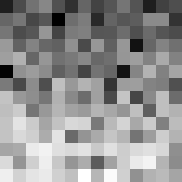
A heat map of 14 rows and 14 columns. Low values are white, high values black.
Values rise toward the top. The grain is fine, like static. No single row or column stands out from its neighbours.
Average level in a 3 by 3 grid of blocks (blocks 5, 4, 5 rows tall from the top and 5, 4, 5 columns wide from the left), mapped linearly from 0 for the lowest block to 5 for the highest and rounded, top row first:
5 5 5 / 3 4 3 / 0 1 1
